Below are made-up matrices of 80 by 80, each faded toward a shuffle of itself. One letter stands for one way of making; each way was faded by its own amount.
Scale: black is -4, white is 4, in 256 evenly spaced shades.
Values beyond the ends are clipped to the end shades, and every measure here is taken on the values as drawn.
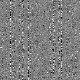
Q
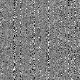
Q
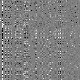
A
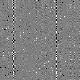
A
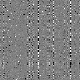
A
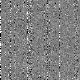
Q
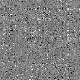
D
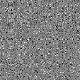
D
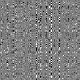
A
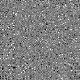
D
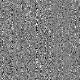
Q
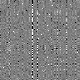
A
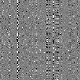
A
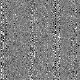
Q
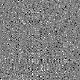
D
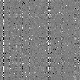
A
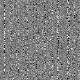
Q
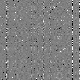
A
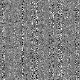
Q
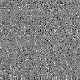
D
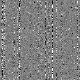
Q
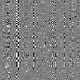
A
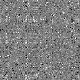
D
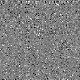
D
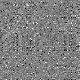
D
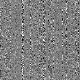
Q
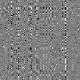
A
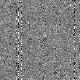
Q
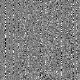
Q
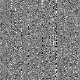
Q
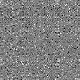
D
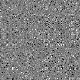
D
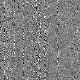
Q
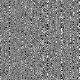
Q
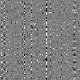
A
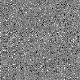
D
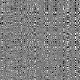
A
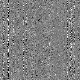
Q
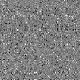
D
